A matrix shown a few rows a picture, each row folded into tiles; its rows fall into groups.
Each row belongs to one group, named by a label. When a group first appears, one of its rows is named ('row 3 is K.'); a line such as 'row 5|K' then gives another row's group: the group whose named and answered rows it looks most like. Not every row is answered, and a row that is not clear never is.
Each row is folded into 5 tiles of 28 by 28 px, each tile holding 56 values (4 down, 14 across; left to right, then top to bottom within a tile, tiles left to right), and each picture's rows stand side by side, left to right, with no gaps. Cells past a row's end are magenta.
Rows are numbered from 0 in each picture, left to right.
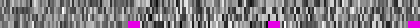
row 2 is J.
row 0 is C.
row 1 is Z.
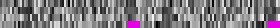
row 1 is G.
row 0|G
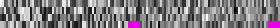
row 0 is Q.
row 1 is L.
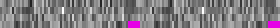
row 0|G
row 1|G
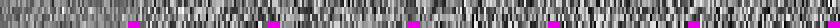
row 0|C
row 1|J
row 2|G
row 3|Z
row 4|J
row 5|J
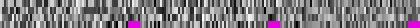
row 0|J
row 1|L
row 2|L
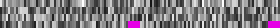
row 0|J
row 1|Z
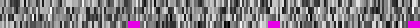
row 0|Z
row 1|J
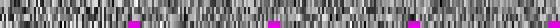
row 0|Z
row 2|L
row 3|Z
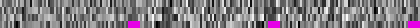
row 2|L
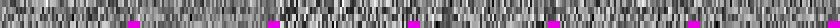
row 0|Z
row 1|G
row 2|Q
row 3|G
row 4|J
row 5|L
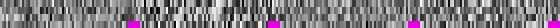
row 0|G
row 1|J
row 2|Q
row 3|Q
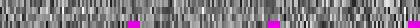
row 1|G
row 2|Q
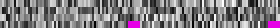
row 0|J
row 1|Z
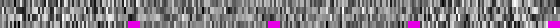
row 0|L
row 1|L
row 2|L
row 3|Q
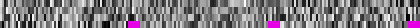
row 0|J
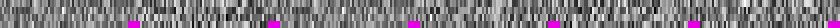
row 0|C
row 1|Z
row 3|J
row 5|Q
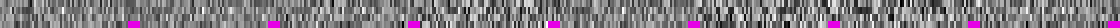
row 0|G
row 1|C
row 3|Q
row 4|C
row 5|J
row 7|L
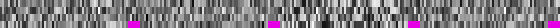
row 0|Q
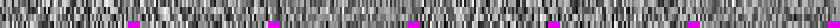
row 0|Q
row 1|Q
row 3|J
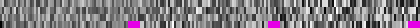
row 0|J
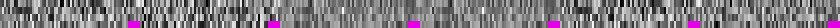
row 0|C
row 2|G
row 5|L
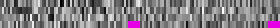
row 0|C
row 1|L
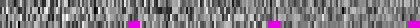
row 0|L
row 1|C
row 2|L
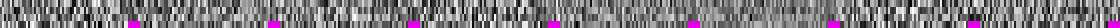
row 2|J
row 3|Z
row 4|L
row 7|J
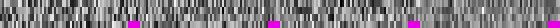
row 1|G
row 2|C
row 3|G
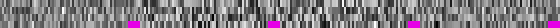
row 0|C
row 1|Z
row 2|Z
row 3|L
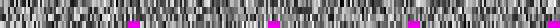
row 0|Q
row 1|Q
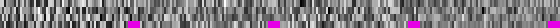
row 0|J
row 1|Z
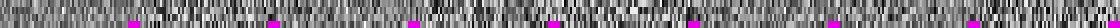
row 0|C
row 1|L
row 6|L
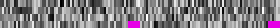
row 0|C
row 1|G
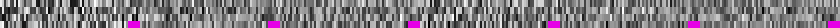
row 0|Q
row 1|G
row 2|J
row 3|Z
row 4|L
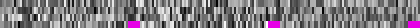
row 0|G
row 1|Q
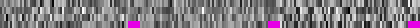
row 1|G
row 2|J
